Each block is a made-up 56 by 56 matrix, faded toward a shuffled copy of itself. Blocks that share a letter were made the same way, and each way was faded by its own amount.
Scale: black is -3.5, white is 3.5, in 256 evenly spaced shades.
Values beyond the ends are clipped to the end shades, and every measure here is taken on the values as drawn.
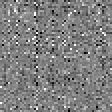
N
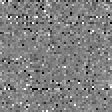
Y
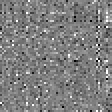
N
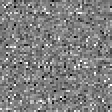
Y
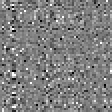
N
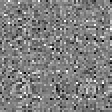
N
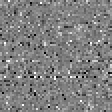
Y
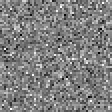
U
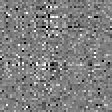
N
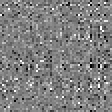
N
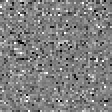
Y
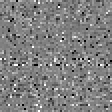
Y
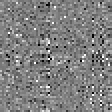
N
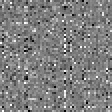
N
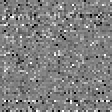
Y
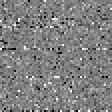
Y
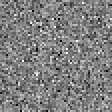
U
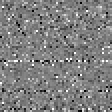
Y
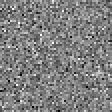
U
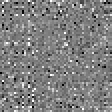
N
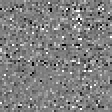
Y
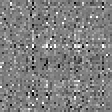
N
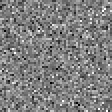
U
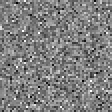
U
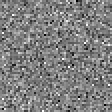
U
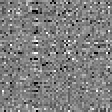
N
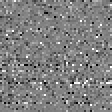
Y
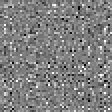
N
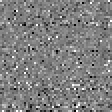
Y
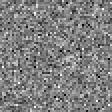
U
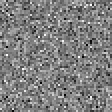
U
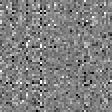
N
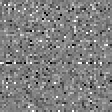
Y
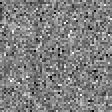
U
